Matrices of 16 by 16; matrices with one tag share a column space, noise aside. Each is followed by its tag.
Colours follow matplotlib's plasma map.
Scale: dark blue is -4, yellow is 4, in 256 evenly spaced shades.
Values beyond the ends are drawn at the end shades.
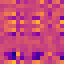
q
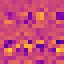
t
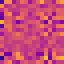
q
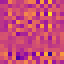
q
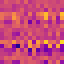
t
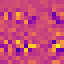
t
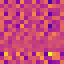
q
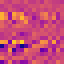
t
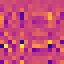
t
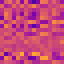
q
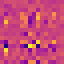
t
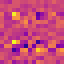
t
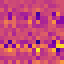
t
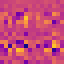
t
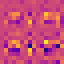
t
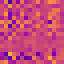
q
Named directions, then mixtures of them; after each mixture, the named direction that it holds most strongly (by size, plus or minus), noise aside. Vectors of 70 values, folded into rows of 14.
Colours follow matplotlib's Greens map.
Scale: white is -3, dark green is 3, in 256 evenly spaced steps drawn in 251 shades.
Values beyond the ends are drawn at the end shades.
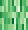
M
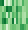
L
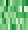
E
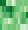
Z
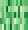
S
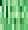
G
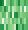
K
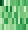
K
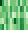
S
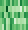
S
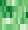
Z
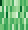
G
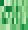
L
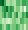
Z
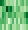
Z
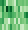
Z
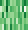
E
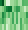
L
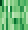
G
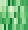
S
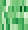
E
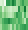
Z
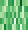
S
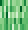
G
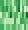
M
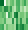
K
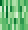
G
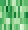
S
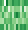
K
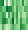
L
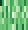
G
